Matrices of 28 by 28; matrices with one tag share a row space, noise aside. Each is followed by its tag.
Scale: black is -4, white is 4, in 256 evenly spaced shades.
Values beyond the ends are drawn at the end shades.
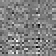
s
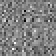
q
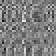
q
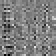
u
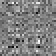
s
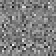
q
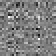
s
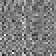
q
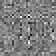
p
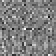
q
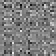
p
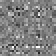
s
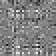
s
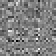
s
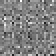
p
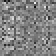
u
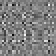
q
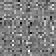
p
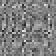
q
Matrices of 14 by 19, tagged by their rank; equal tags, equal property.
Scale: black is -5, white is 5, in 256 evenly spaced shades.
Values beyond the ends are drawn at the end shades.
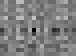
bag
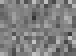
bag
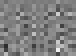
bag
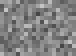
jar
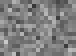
jar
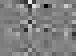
bag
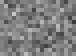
jar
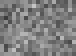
jar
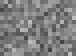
jar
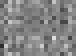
bag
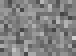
jar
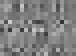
bag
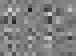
bag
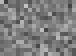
jar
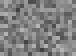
jar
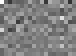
bag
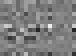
bag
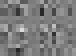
bag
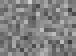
jar
